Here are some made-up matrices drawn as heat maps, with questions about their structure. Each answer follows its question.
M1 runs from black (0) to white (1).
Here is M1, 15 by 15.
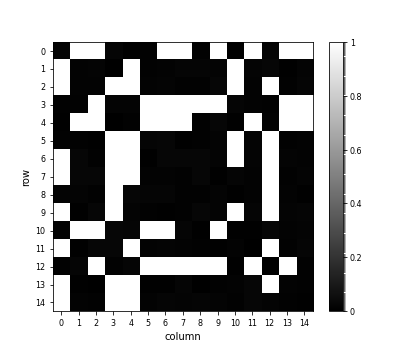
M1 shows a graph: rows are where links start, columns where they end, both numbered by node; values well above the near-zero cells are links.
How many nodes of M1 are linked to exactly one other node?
0
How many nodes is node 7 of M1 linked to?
4
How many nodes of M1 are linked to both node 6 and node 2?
5
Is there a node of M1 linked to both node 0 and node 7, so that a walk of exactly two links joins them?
no
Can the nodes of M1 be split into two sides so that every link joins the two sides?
yes
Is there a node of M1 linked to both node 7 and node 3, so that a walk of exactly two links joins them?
no
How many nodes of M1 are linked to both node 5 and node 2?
4
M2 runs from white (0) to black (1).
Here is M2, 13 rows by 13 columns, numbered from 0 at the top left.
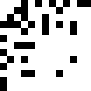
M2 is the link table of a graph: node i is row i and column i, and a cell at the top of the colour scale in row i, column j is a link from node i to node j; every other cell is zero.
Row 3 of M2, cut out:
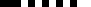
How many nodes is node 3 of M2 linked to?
7
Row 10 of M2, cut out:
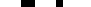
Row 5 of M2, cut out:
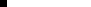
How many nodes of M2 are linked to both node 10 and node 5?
0
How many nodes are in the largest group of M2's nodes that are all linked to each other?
3
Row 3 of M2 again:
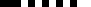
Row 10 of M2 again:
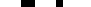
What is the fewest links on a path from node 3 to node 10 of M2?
1
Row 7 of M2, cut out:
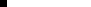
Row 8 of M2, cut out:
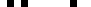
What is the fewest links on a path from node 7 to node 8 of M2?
3
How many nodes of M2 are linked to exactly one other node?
5
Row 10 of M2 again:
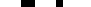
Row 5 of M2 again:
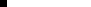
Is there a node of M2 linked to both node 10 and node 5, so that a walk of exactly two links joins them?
no
